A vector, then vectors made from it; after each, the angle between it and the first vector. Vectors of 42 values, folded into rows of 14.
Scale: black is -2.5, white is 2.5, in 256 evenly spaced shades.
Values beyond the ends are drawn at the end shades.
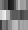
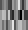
partly aligned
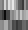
nearly opposite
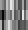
partly opposed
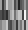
partly opposed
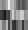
nearly opposite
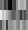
nearly parallel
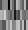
partly aligned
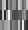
orthogonal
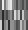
partly opposed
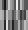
orthogonal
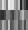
partly opposed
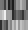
nearly parallel
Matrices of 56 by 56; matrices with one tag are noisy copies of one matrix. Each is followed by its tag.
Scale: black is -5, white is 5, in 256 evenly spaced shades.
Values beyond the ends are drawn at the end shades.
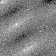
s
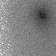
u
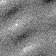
s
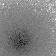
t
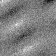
s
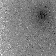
u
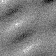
s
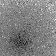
t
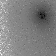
u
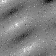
s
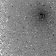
u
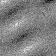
s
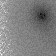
u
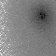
u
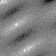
s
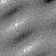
s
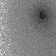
u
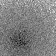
t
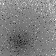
t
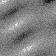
s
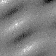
s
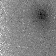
u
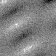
s
